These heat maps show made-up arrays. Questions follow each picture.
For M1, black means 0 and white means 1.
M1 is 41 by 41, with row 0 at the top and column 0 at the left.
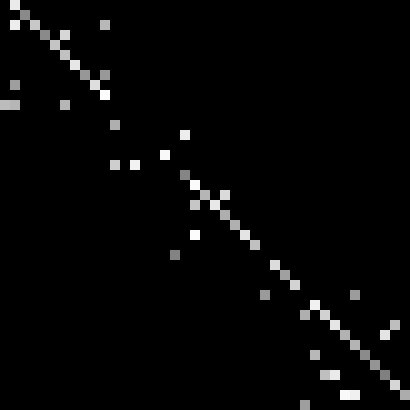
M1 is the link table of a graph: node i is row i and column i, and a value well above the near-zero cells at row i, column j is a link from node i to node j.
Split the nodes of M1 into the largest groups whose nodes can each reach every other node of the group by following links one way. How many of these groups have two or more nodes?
4
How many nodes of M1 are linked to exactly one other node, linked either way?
2
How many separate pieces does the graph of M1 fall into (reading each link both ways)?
4
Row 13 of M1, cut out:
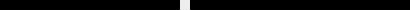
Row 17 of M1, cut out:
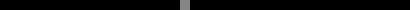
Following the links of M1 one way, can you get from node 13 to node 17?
yes
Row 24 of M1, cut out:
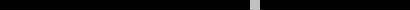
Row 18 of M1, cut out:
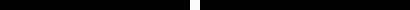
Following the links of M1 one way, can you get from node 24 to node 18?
yes
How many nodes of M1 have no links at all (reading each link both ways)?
1
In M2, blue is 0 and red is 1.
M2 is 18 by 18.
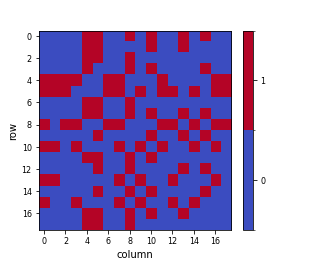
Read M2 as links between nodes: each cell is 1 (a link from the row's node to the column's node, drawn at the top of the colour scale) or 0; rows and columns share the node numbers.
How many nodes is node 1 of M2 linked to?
4
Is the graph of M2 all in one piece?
yes
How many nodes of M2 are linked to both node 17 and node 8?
0
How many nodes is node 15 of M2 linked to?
6
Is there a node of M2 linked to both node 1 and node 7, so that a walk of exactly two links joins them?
yes
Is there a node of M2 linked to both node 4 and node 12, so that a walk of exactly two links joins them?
no
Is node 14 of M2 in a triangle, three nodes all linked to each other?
no
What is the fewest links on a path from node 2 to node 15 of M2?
3
